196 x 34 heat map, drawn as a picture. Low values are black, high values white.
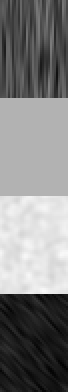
The table splits into 4 rows of 1 panel. Panel 1,1: low, streaked downward. Panel 2,1: high, flat. Panel 3,1: very high, blotchy, faint in contrast. Panel 4,1: very low, slanting down to the right, faint in contrast.
